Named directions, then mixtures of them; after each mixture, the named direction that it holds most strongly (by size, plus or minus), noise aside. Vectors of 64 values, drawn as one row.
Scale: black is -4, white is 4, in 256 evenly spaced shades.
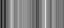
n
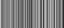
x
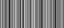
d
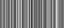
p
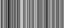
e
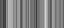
n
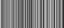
x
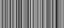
p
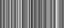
p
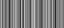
d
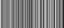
x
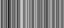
e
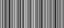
d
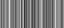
d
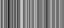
e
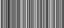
e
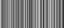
x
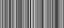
p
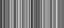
p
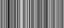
e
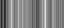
n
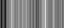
n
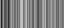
e
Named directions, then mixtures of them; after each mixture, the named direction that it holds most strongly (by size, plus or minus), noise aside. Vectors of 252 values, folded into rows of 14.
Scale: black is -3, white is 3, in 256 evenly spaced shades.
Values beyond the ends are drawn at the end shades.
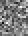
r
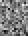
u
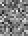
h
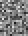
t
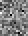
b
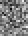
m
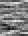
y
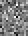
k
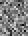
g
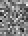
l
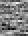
y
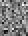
u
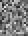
t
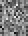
k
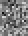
m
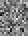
l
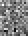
u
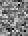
g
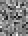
t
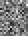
l
